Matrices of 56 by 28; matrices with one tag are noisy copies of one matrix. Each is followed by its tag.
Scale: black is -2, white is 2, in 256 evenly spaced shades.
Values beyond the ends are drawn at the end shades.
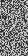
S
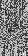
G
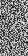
S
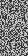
S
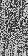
G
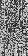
G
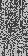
G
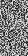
S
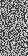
S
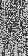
G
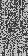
G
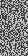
S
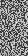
S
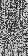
G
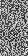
S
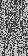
G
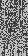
G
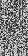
G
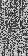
G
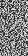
S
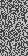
S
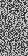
S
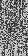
G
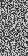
S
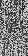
G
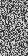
S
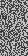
S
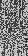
G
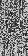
G
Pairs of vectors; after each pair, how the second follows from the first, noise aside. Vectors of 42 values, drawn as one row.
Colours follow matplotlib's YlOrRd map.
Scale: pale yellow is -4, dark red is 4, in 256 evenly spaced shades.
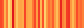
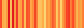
sign-scrambled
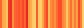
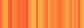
shrunk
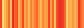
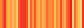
reversed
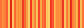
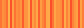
shrunk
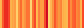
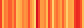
reversed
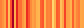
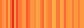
shrunk
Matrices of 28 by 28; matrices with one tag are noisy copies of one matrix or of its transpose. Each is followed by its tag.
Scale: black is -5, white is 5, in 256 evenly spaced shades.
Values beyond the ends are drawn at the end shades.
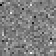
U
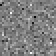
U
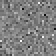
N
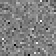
N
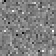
U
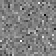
N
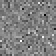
N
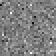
U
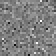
N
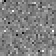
U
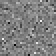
N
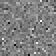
N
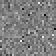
N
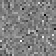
N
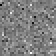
U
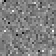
U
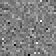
N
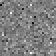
U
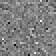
N
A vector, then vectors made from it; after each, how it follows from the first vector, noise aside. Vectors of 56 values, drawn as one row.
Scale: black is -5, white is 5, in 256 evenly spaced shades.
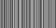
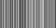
sign-scrambled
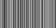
sign-scrambled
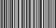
scaled up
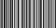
scaled up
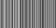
sign-scrambled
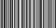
scaled up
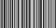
scaled up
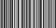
scaled up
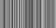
sign-scrambled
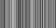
sign-scrambled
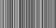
sign-scrambled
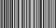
scaled up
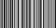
scaled up
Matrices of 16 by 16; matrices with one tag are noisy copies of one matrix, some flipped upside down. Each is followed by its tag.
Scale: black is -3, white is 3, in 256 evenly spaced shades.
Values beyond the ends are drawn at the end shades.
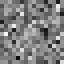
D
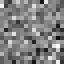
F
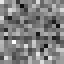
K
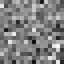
F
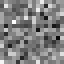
K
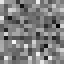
K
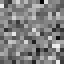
F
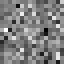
D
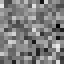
F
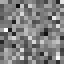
D
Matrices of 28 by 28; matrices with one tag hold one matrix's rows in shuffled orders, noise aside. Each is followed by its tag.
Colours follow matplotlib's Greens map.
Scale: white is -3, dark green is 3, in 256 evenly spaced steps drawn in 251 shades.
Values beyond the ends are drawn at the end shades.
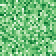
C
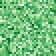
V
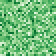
V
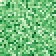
V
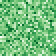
V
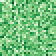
C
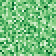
C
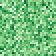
C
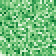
V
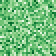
V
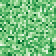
V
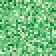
V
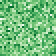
V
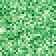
V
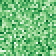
C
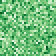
C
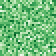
V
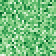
C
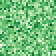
V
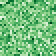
V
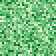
V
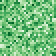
V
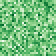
C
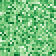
V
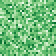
V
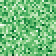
C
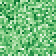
V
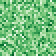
C
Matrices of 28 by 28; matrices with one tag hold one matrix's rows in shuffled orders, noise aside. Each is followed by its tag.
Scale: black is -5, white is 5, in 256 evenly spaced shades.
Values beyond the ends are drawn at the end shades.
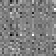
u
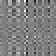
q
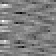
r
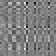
q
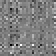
u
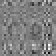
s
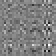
s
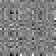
u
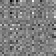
u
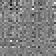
u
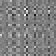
q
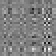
s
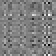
s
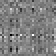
u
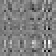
s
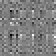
u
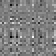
u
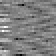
r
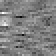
r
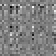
u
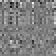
u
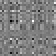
u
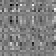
u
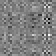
s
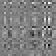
s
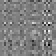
s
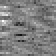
r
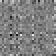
u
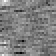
r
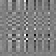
q
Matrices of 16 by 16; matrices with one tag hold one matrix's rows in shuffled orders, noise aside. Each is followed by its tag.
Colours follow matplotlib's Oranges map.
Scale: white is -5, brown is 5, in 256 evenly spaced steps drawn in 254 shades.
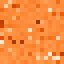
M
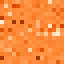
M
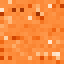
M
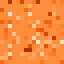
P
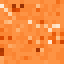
M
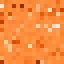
M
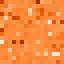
M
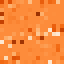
M
